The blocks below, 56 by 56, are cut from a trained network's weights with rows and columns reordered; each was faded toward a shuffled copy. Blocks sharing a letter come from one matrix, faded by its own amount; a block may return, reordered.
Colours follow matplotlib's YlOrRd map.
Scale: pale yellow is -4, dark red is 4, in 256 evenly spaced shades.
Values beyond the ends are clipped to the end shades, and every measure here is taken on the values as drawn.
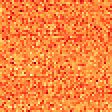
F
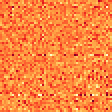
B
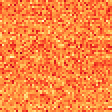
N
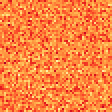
F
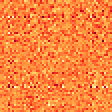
B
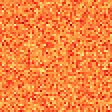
N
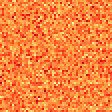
N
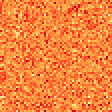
B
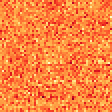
N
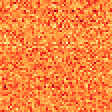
N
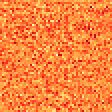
F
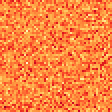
F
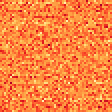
N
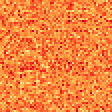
F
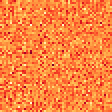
B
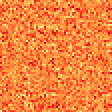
N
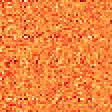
B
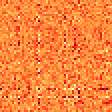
B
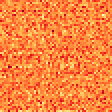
N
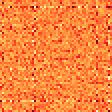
B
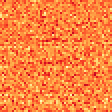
N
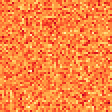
F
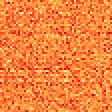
N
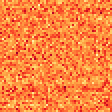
F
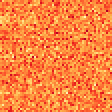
N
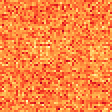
N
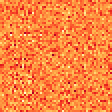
B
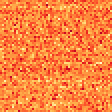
N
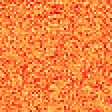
N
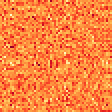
B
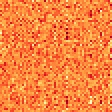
B
